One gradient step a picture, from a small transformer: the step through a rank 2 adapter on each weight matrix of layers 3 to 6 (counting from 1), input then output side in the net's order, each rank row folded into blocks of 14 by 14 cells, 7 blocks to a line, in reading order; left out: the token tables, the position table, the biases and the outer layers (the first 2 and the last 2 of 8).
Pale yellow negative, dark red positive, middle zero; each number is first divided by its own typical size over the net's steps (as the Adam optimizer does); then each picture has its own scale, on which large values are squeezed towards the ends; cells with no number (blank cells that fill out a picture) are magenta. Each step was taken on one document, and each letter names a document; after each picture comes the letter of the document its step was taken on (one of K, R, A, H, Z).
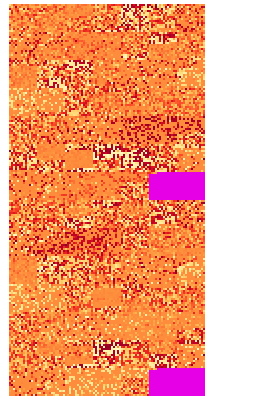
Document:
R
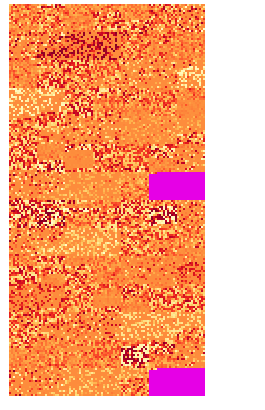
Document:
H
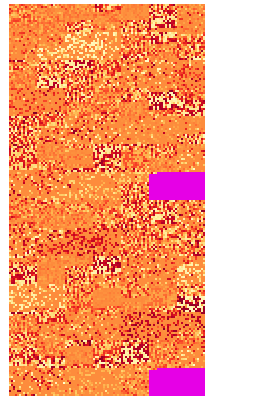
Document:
R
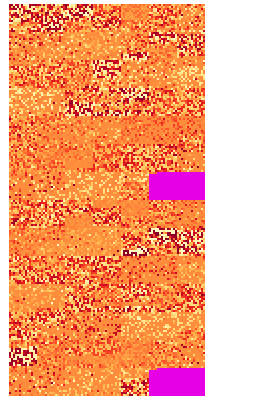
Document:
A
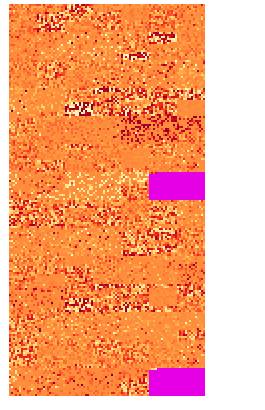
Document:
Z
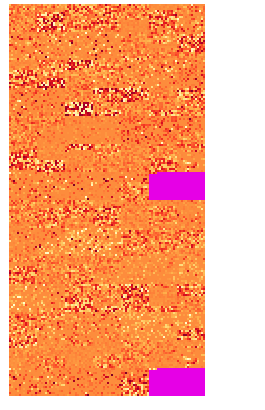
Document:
Z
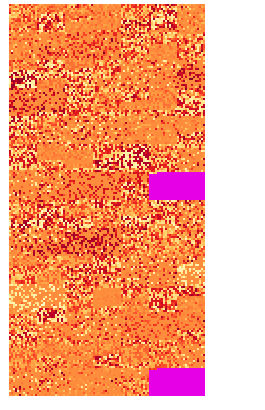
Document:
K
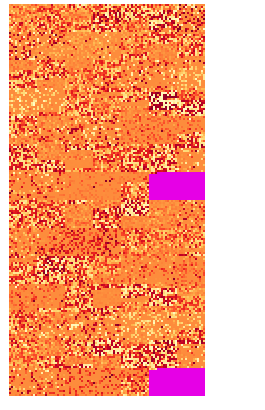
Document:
H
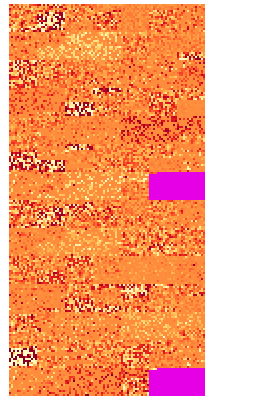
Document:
Z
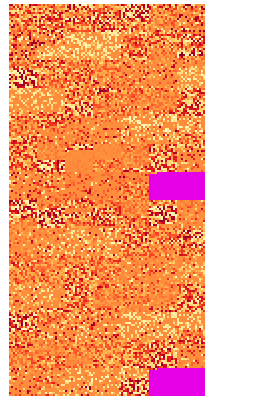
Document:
A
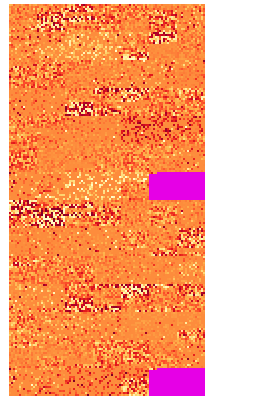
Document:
Z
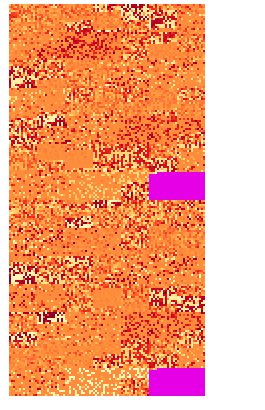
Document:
R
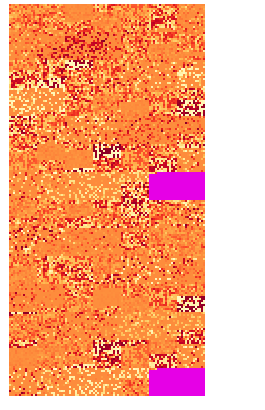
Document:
R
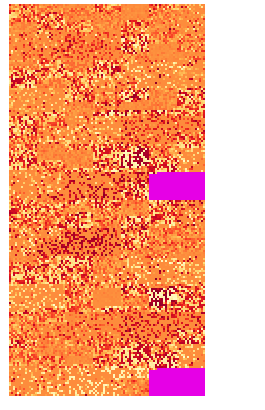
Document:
K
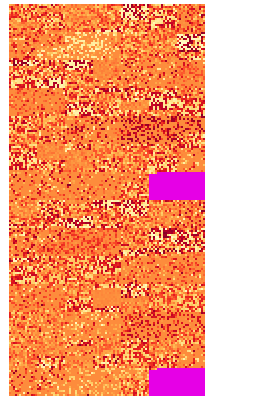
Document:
R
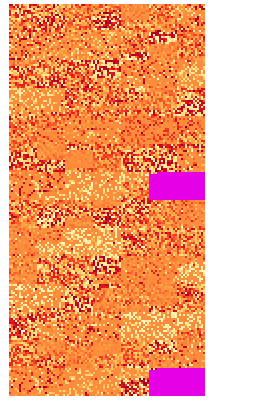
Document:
A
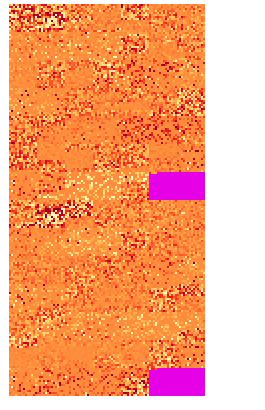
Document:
Z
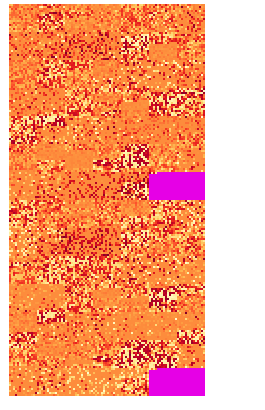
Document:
K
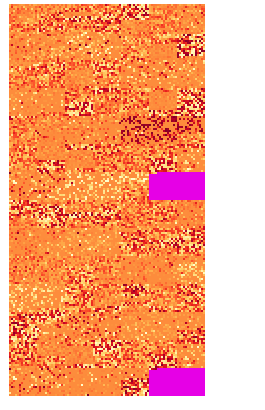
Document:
Z
